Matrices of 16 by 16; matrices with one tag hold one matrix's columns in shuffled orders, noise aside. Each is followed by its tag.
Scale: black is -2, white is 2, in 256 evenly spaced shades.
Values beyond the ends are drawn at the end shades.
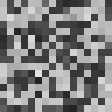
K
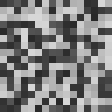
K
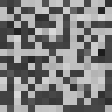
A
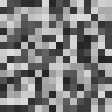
K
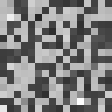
K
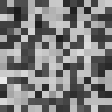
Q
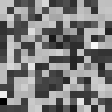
K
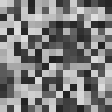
K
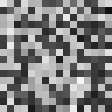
A
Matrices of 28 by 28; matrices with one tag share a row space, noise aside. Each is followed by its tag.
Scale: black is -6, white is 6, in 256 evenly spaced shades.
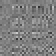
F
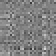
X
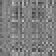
F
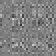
F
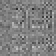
F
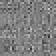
X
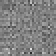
X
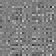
F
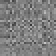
X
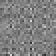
X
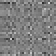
X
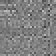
X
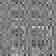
F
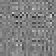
F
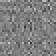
X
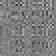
F
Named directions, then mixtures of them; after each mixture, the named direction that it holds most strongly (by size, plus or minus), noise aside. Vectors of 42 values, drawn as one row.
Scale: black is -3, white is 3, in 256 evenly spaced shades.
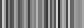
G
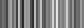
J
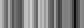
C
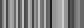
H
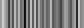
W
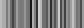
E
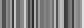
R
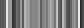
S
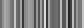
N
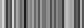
R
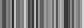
R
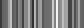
J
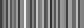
W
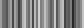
R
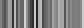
R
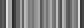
S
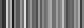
S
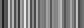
W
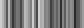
C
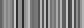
N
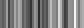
C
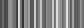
J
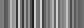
J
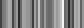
H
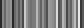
S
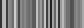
G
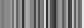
N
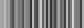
E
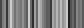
H
